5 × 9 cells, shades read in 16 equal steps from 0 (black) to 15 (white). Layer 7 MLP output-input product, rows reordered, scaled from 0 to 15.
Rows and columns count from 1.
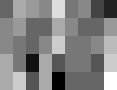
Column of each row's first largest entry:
5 5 5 9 9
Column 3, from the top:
9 6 6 1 5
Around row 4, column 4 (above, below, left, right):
8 10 1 5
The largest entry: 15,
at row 5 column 9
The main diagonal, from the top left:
6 9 6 10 0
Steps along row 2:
up down same up down down same up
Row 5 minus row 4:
0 5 4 0 -5 -1 -1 1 3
